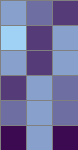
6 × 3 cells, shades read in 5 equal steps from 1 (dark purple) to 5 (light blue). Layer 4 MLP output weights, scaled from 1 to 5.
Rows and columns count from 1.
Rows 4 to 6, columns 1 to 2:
2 4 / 3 4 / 1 4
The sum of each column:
19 19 17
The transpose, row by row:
4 5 4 2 3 1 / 3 2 2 4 4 4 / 2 4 4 3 3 1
